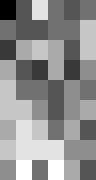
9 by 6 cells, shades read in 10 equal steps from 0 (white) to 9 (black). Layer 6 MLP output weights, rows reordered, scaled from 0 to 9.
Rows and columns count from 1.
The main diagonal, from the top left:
9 6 2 3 4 3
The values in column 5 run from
3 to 7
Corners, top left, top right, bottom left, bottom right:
9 5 4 6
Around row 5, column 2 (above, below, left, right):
6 2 2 5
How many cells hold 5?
10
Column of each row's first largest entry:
1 2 1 3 4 4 6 5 6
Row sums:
32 29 23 30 27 21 20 13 18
